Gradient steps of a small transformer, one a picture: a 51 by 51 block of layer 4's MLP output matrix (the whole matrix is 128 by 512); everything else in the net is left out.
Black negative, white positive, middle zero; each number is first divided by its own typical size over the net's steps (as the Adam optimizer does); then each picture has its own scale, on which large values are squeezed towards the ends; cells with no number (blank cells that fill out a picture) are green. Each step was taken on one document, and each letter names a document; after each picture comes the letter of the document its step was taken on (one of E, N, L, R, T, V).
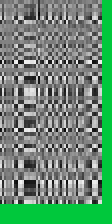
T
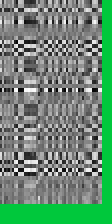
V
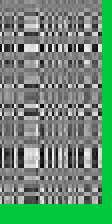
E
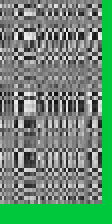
T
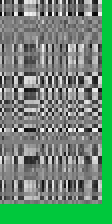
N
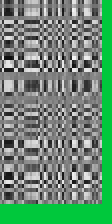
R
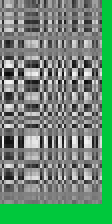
R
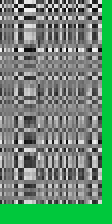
T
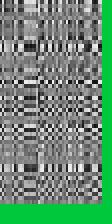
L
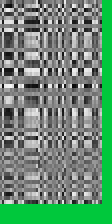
R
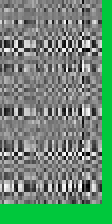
V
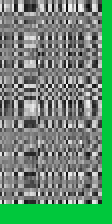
L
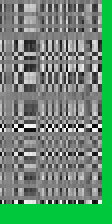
N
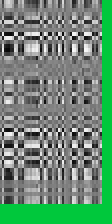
R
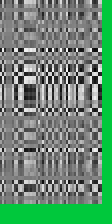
L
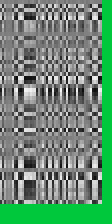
T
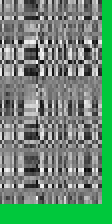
E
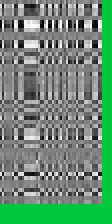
E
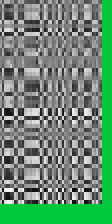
R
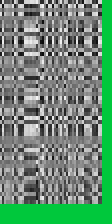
L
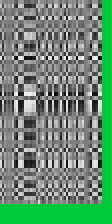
T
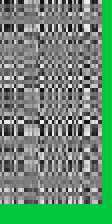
L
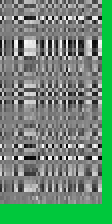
N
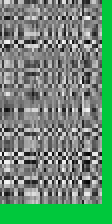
V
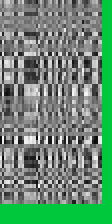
V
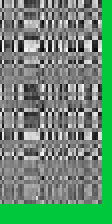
E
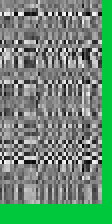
V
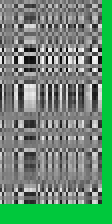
N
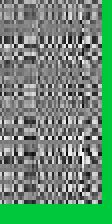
L
